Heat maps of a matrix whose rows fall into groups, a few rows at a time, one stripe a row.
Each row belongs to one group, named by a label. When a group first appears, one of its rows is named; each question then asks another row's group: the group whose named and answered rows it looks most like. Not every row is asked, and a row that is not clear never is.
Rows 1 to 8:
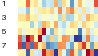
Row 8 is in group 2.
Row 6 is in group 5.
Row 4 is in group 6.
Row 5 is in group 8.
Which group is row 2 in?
2
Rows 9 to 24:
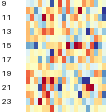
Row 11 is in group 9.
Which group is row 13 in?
8
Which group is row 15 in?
2
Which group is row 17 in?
6
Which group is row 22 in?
9
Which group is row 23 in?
5
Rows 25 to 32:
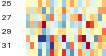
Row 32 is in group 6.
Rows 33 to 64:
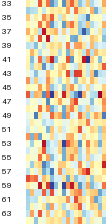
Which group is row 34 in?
2
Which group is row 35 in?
8
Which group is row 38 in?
5
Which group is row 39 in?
2
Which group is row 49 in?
2
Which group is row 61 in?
2
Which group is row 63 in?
5
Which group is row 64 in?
2
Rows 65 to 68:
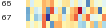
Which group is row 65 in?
8
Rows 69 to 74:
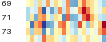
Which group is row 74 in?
9
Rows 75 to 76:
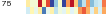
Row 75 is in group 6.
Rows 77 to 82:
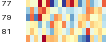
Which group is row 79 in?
5
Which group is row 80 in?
6
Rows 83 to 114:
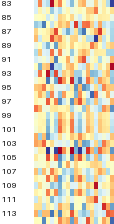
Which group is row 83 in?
9
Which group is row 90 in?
9
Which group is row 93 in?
5
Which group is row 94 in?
6
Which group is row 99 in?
6
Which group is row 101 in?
6
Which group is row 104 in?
6
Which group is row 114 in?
2
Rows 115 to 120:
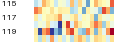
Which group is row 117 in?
8
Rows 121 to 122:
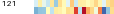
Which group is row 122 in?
2
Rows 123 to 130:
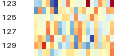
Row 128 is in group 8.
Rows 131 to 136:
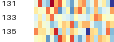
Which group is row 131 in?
9
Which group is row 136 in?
6
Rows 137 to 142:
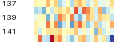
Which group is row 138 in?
2
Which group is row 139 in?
6
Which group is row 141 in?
8
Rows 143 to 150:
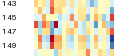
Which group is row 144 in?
9
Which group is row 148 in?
9
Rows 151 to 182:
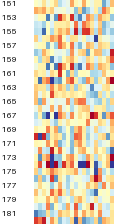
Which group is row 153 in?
6
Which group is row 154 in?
2
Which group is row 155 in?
2
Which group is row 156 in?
8
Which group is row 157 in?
6
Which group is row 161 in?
8
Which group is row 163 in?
8
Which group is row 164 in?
8
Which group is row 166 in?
9
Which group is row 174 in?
5
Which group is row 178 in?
8
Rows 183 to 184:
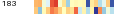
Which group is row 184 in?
8
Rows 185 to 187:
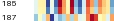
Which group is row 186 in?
6
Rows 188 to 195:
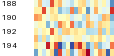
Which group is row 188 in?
9
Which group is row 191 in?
6
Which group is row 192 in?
8
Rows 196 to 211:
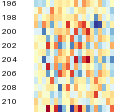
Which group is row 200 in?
2
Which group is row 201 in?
6
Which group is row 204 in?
2
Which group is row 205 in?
5
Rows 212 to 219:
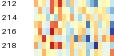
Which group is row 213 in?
9
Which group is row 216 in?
9
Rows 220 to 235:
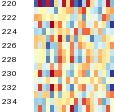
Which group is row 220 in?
5
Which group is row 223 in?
9
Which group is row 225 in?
8
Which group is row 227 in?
6
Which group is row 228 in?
6
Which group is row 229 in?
9
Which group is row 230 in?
9
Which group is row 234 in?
2
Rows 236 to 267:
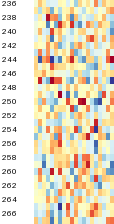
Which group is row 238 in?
5
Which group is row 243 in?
5
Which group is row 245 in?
8
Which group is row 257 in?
8
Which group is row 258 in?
2
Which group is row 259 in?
2
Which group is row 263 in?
6
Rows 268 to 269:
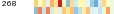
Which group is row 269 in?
5
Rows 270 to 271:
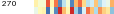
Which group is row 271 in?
6
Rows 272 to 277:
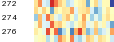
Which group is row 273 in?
5
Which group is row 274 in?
5
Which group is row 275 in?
9
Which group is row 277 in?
6
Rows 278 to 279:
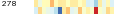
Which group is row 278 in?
8
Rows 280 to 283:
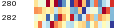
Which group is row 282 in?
6
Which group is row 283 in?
9
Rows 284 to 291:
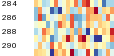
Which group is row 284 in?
2
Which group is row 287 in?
6
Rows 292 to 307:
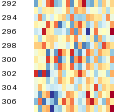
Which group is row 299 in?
6
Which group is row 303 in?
6
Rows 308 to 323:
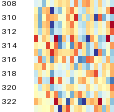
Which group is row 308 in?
2
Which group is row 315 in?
8
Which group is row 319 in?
9
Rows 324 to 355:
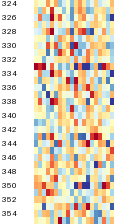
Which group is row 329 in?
6
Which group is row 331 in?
6
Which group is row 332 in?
2
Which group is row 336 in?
2
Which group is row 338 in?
9
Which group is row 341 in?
2
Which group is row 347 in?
8
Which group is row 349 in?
9
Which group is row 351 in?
5
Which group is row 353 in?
2
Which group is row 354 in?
5
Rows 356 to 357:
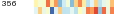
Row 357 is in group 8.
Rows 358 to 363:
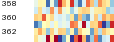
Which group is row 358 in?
6
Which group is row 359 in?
9
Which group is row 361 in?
2
